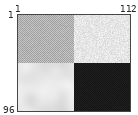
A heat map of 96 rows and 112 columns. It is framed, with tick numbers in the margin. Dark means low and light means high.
It is made of 2 by 2 panels. Panel 1,1: high, checkered. Panel 1,2: very high, fine-grained, faint in contrast. Panel 2,1: very high, smooth, faint in contrast. Panel 2,2: very low, checkered, faint in contrast.
